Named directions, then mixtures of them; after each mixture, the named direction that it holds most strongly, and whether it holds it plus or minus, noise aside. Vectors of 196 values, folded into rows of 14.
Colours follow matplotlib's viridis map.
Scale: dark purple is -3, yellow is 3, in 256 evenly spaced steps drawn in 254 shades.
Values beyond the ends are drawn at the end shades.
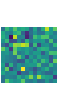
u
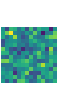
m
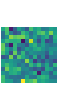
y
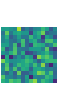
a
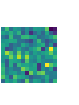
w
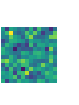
m, plus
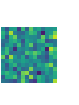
a, minus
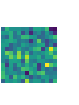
w, plus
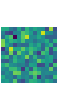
m, minus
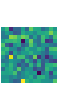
y, plus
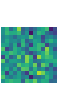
a, plus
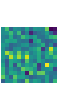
w, plus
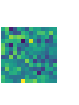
y, plus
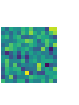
w, minus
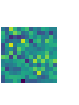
y, minus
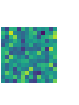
m, plus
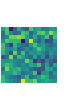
y, plus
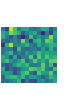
y, minus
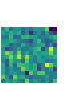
w, plus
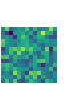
m, minus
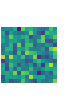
a, minus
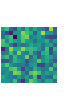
m, minus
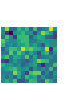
m, minus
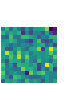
w, plus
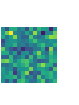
m, plus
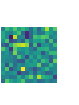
u, plus
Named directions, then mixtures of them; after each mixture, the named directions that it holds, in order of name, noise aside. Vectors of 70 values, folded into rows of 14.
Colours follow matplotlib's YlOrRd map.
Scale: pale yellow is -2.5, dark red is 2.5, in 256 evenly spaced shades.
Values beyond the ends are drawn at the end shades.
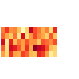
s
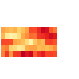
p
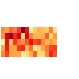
p, s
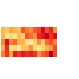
p, s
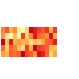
p, s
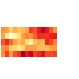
p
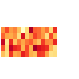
s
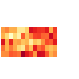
p, s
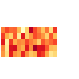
s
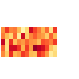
s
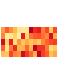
p, s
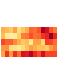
p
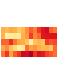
p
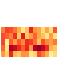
p, s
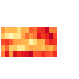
p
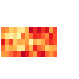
p, s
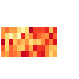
p, s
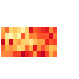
p, s
